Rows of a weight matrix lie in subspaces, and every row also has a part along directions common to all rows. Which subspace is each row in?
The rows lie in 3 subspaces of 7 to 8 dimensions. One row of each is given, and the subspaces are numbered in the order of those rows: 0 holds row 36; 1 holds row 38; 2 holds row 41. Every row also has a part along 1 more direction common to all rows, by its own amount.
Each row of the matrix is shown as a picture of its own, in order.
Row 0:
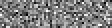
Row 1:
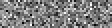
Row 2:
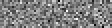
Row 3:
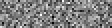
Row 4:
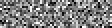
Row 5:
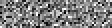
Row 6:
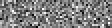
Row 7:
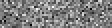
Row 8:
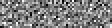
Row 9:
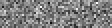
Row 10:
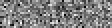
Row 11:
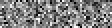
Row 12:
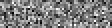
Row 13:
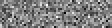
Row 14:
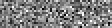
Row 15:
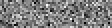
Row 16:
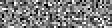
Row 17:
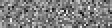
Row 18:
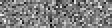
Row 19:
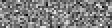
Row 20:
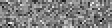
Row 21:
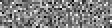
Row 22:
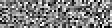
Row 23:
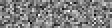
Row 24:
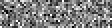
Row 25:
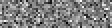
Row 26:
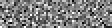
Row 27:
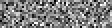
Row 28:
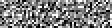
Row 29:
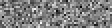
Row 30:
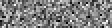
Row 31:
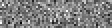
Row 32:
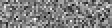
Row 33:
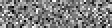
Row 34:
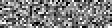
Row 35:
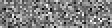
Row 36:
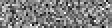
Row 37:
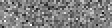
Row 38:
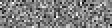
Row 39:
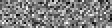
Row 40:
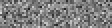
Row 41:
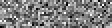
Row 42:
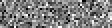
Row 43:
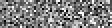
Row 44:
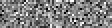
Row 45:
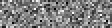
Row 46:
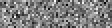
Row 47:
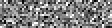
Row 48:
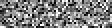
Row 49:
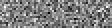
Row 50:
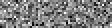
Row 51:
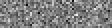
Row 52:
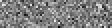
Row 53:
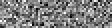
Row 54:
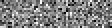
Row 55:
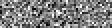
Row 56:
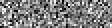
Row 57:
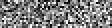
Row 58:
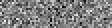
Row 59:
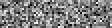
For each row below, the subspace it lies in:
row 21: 1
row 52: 1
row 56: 1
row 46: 1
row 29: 2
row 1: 2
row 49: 0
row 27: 0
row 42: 1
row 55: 2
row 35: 0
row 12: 2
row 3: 1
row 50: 2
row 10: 1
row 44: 1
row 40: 2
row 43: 0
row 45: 0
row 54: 1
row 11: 2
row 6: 0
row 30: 0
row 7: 2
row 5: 2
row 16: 0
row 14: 0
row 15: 0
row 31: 1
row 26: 0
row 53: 2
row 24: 1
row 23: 2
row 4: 1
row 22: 0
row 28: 2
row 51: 1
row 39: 1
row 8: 1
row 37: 2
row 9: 2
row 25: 2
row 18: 1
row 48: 2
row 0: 1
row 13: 0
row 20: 0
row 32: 0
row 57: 2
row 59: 2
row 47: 2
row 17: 0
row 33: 0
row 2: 0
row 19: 1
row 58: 1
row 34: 1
